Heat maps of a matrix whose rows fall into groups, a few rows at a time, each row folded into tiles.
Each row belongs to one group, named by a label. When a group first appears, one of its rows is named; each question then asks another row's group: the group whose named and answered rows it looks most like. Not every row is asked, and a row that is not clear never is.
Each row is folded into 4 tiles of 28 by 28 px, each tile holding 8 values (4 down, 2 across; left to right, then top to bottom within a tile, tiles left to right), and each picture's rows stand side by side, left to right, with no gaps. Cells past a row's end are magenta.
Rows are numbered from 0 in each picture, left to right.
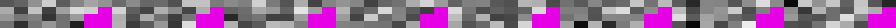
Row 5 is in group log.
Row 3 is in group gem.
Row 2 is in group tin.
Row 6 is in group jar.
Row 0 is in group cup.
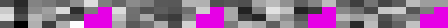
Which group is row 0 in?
jar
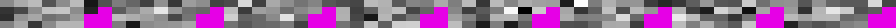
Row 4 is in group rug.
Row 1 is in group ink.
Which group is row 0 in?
tin
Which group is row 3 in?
jar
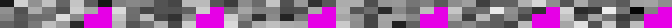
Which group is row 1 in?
gem
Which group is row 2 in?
ink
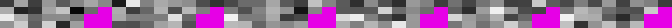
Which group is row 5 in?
ink
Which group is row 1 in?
cup
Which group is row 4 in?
jar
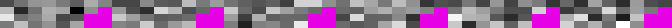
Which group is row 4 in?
ink
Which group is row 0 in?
jar
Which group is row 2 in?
gem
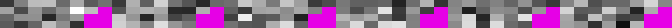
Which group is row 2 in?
tin
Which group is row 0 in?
cup
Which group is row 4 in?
rug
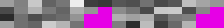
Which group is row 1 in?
log
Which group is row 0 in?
tin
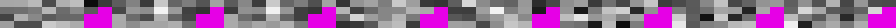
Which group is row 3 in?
cup
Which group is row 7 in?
ink
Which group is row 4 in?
tin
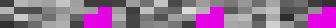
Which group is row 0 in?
cup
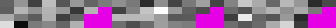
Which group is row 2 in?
tin
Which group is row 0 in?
ink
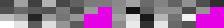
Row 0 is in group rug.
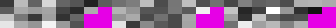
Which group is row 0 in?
ink
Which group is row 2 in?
gem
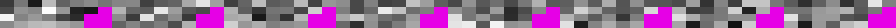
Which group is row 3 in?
log
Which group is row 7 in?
jar
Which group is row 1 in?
gem
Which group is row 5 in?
ink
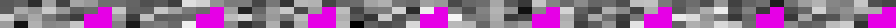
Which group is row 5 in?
gem
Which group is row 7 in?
tin
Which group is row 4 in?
jar
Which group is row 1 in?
gem
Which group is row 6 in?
ink
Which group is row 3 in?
jar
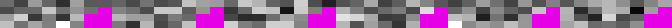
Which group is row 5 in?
jar
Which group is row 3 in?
log
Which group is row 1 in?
log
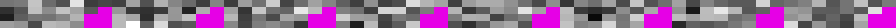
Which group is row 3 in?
log
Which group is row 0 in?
tin
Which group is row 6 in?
jar
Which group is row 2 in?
cup
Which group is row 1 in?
rug
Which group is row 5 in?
rug
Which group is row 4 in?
cup
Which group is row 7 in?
log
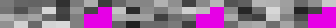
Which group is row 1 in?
cup
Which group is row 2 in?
jar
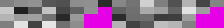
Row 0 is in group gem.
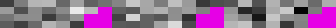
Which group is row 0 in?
cup
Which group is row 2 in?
rug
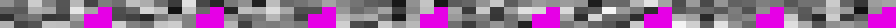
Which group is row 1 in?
tin
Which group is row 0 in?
tin
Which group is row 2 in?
ink
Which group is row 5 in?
gem
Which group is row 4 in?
cup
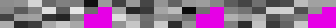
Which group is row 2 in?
log
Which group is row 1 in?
rug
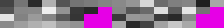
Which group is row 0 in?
ink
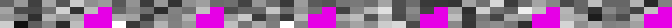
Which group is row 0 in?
rug
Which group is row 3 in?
ink
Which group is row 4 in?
cup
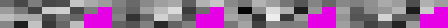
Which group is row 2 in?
jar
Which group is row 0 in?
log
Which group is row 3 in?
jar
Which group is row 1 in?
jar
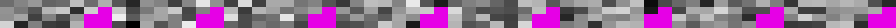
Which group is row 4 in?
gem
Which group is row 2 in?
cup
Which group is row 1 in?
jar
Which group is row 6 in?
ink
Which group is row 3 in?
cup
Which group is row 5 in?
tin
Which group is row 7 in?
cup
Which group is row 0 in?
log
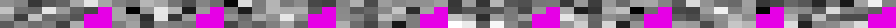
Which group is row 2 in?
cup
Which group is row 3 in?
rug
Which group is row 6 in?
tin
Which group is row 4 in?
rug
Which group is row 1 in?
jar
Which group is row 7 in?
gem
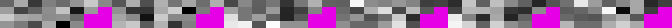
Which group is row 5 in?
tin
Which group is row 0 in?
rug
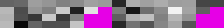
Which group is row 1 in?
cup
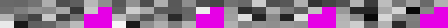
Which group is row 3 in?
rug
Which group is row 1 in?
ink
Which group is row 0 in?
jar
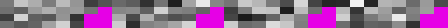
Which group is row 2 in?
tin
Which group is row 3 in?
cup
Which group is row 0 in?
tin
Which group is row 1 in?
gem
